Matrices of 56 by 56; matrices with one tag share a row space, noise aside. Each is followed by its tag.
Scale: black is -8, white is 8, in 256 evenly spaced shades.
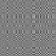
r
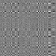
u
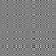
r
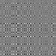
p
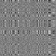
u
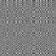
r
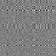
r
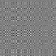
p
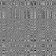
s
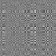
s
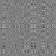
s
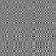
r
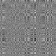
s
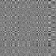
u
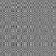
p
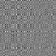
p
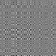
p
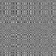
p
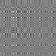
p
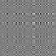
r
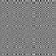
r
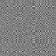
r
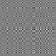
r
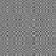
r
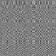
r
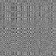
p
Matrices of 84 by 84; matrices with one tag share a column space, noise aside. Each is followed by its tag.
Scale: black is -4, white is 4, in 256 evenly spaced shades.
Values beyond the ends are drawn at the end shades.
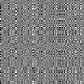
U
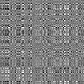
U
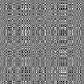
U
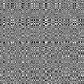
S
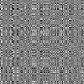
U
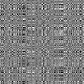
U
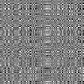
U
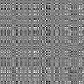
U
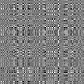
U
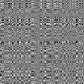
S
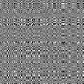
S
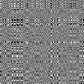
S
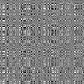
U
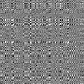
S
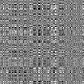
U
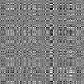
U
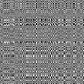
S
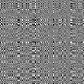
S
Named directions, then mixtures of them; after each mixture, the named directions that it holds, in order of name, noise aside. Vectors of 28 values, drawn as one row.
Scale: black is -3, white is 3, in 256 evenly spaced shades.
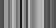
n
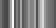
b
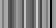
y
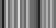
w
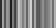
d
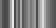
b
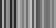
d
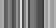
n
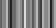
d, y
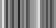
w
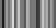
b, w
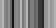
b, n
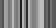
n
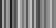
d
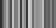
d, n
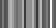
y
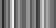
b, w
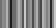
d, y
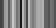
n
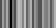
d, y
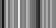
w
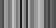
n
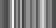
b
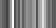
b
